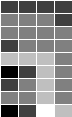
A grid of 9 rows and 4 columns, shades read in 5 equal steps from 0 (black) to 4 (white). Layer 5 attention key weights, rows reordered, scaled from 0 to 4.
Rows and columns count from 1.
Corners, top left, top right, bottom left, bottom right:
1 1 0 3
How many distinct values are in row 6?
4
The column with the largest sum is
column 3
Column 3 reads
1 2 2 2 3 3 3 3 4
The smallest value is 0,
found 2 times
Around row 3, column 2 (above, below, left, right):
2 2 2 2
